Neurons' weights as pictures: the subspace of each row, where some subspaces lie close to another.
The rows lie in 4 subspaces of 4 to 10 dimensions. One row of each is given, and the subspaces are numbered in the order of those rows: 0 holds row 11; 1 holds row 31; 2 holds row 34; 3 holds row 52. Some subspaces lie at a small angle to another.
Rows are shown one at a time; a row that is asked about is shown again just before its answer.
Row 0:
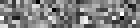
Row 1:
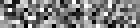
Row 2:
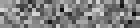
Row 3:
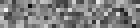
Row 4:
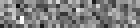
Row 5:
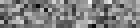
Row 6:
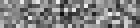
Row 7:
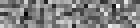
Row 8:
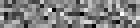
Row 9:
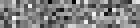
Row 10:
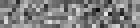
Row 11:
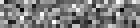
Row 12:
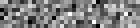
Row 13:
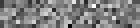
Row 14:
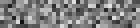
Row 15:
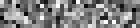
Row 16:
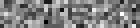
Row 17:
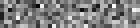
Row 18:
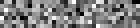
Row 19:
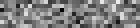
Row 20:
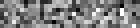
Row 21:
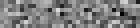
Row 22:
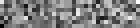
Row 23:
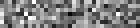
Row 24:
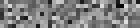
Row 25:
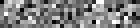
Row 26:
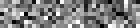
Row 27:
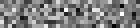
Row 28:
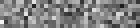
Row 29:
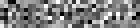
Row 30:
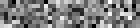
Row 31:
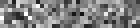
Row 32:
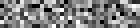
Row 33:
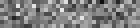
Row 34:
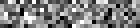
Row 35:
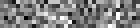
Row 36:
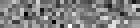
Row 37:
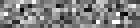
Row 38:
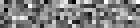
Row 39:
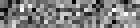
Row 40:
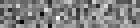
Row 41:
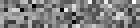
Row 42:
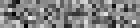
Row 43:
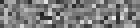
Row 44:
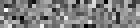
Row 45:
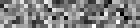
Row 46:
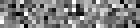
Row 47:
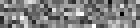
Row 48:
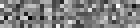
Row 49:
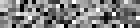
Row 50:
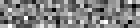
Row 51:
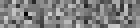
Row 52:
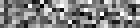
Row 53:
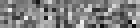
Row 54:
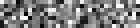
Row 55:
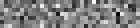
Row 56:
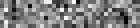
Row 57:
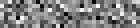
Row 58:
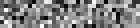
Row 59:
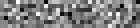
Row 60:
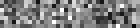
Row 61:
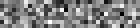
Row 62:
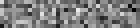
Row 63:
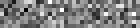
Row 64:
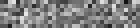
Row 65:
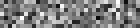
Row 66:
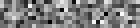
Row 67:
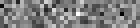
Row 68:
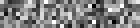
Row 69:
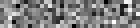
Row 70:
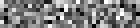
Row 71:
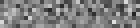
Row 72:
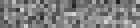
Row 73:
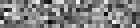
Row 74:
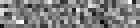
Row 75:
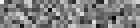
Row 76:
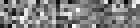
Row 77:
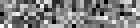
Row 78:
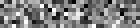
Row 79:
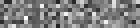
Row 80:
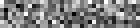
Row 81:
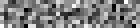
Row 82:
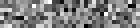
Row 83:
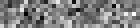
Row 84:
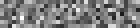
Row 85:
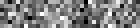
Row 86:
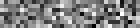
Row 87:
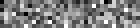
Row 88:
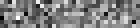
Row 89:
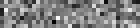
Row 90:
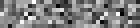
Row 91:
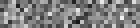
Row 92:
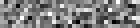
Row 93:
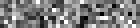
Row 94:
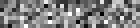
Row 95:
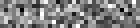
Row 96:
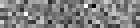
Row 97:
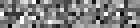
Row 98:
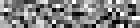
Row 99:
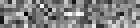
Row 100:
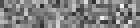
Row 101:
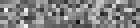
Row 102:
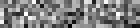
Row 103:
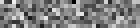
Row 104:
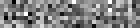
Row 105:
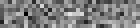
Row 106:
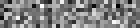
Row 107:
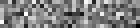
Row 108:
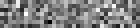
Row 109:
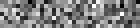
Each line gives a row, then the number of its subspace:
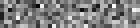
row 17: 1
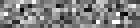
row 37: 2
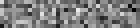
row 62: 1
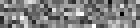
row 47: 3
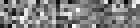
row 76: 2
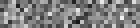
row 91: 0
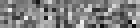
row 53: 1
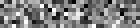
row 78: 1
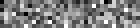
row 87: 2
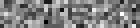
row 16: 1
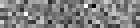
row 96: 2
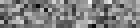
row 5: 1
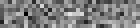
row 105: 3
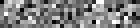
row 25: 2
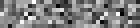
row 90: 3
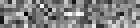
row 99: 3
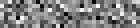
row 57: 1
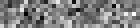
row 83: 2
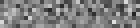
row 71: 1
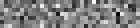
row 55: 1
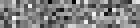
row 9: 2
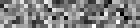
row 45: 1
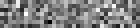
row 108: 2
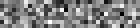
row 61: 3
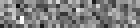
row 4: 1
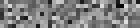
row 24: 1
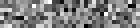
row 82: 1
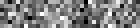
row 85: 2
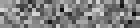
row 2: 2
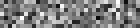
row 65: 0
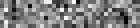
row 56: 0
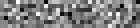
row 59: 2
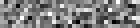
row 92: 0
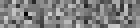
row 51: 2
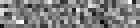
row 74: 1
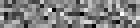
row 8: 3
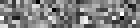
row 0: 1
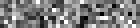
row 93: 1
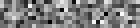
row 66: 3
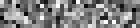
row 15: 1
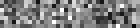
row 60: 2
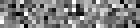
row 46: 1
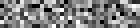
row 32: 1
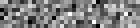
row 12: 2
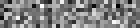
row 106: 1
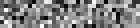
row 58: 3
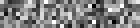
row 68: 2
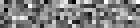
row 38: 3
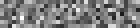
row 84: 0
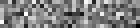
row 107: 3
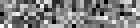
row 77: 1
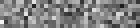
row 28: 3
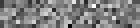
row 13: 2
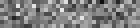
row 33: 2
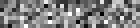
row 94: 2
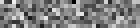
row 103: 0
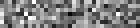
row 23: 3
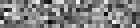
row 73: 3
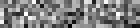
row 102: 3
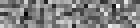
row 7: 2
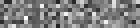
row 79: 1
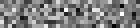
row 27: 3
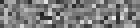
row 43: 0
